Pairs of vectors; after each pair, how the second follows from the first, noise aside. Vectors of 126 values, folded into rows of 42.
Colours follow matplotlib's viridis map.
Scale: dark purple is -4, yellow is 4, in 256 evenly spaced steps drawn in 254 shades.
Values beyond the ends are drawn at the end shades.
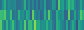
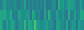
shrunk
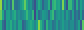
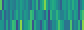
reversed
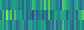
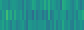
shrunk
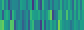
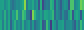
reversed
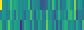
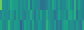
shrunk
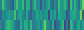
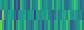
reversed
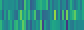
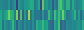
reversed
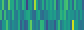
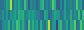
reversed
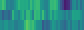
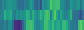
reversed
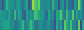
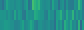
shrunk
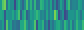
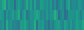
shrunk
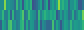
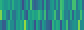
reversed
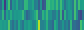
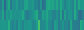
shrunk
